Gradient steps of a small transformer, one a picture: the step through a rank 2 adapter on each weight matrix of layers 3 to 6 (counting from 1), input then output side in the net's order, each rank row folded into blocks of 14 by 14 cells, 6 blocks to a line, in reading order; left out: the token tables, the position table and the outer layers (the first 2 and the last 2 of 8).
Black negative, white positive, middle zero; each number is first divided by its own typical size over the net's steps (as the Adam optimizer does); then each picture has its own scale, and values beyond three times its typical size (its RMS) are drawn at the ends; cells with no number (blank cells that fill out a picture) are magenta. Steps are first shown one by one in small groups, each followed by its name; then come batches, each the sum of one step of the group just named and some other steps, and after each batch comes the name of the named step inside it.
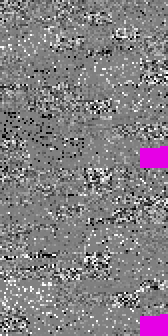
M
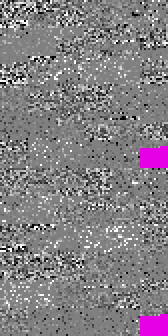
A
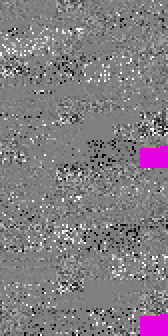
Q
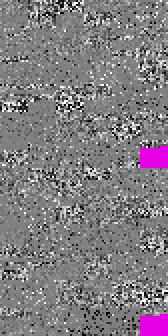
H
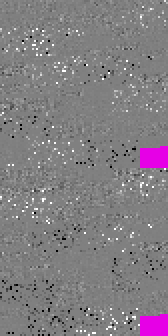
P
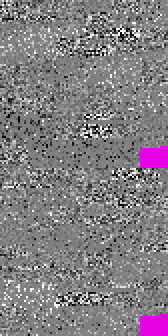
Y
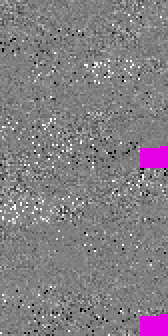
Y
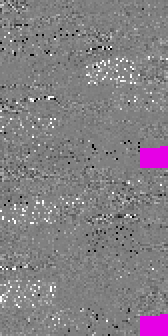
M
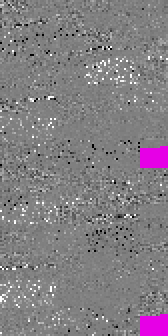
A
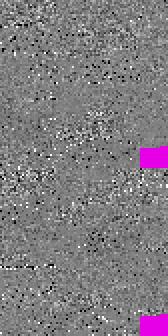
Y
